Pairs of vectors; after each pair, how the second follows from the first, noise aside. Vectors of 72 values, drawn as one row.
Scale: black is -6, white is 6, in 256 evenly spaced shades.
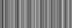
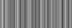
negated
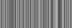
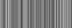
shuffled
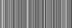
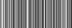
scaled up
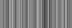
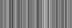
negated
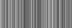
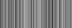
negated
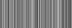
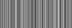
shuffled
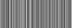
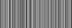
negated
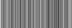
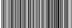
scaled up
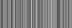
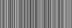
shuffled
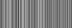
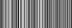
scaled up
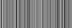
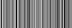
scaled up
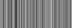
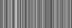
negated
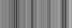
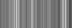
negated
